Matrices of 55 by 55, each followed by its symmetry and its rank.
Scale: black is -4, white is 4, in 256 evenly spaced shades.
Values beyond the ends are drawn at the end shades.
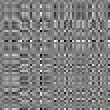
antisymmetric, rank two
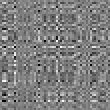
neither, rank three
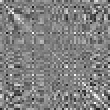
symmetric, rank five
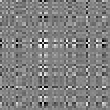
symmetric, rank two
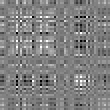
symmetric, rank two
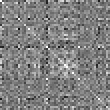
symmetric, rank five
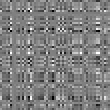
antisymmetric, rank two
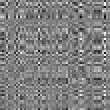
neither, rank three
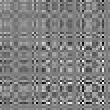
symmetric, rank two
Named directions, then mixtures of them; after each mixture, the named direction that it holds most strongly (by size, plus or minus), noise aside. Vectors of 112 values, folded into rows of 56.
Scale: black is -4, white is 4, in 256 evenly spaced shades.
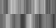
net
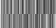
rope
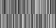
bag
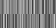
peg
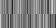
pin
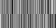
pin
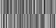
peg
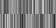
peg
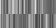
rope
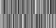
bag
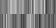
net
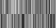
bag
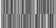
rope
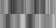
net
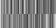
rope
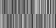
bag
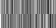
pin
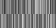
bag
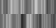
net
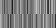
pin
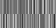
peg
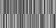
peg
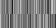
pin
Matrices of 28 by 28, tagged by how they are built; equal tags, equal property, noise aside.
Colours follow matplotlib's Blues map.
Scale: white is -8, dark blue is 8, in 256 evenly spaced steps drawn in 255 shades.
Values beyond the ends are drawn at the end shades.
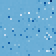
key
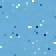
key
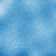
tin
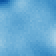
tin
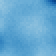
tin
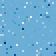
key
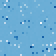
key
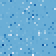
key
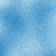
tin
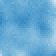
tin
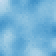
tin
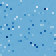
key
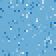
key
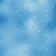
tin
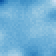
tin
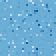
key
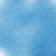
tin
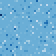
key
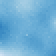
tin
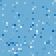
key
